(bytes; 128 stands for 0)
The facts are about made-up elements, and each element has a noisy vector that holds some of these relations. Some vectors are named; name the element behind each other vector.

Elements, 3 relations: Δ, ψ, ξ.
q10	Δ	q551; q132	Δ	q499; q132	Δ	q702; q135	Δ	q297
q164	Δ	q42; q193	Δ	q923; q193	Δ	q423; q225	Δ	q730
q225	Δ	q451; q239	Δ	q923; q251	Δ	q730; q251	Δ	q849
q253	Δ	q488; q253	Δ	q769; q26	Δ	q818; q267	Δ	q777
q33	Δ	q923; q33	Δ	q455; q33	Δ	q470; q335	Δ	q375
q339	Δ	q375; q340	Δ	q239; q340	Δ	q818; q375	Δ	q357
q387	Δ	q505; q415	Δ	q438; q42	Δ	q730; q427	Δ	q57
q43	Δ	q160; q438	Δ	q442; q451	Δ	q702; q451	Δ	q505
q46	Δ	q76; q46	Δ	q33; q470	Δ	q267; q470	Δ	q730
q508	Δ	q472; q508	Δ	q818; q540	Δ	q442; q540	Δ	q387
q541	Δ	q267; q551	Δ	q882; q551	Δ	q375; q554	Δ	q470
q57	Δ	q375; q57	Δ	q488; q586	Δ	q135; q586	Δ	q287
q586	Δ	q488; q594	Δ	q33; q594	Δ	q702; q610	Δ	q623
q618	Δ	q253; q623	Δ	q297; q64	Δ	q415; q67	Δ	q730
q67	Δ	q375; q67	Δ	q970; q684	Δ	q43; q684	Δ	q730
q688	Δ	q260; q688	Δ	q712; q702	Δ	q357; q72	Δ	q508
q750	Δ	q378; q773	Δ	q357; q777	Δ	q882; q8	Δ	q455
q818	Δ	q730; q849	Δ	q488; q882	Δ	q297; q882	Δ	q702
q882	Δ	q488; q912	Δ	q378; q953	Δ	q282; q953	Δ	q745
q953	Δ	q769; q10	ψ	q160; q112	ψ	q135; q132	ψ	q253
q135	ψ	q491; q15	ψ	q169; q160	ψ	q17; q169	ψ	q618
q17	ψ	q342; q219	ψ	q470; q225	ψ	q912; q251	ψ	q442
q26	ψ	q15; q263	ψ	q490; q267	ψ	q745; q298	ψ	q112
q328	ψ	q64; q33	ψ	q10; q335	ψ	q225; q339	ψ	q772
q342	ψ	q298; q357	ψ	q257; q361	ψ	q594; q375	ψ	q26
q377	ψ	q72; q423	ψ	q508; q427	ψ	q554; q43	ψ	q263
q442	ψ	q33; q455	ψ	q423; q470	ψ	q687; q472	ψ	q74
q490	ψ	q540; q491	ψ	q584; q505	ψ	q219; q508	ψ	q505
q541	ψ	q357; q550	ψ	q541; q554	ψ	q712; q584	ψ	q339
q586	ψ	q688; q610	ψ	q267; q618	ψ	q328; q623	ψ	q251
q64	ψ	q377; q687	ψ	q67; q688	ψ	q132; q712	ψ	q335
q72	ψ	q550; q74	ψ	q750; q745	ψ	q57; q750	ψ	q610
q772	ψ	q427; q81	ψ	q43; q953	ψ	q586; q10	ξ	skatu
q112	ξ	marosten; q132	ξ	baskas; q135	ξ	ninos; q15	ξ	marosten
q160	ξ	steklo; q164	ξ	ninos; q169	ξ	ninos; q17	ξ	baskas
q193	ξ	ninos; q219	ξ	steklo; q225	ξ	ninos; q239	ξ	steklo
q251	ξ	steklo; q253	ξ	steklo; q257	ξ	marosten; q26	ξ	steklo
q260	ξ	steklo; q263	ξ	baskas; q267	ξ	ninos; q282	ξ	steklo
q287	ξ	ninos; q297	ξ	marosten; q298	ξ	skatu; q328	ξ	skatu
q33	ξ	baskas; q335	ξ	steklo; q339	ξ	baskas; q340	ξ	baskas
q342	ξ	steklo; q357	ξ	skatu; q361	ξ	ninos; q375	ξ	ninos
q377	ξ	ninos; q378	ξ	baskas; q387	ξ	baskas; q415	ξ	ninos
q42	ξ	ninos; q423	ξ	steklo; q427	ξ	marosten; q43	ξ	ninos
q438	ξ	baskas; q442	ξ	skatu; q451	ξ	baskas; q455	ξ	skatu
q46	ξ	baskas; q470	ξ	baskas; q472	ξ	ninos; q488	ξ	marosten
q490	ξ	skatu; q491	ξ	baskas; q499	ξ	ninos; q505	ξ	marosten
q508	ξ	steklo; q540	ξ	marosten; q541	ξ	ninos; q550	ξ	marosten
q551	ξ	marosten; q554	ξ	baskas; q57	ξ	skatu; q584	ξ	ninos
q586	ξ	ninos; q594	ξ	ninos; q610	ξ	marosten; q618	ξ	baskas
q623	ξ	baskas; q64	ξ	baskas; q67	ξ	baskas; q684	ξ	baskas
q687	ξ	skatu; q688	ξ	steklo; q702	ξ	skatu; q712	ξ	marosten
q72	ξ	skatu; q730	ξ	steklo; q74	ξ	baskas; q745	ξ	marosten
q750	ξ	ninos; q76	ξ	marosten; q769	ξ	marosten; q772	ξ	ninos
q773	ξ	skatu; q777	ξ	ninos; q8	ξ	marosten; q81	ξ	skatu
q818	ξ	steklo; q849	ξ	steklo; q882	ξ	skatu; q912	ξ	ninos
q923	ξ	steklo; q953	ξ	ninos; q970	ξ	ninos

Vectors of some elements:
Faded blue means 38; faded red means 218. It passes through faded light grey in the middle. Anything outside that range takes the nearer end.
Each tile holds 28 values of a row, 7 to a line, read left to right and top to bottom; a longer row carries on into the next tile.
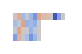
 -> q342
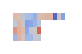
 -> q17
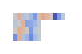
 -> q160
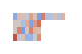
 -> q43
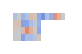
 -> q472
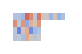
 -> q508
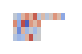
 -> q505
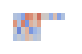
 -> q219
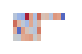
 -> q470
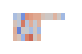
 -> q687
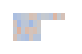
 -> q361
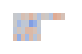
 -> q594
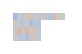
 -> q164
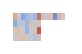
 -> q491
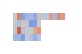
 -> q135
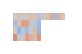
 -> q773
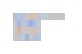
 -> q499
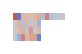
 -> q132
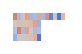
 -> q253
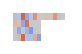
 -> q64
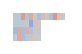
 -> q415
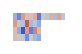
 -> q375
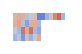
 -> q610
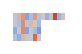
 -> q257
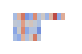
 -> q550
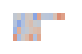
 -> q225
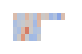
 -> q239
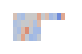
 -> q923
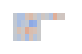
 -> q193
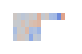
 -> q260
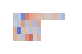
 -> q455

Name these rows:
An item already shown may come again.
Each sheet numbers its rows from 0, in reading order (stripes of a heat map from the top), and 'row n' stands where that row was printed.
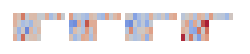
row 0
q451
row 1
q712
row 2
q584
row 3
q263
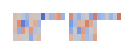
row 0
q74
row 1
q335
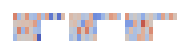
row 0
q253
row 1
q745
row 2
q427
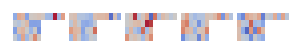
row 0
q541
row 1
q17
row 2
q540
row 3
q623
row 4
q375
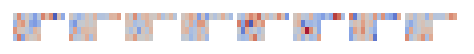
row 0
q10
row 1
q912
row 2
q387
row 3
q488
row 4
q505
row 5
q267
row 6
q688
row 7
q225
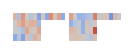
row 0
q551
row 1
q491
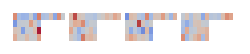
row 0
q339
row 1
q882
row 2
q328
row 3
q225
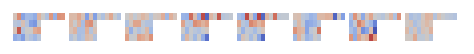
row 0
q135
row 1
q488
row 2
q773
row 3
q15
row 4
q15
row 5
q17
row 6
q357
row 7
q378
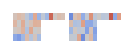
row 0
q297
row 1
q377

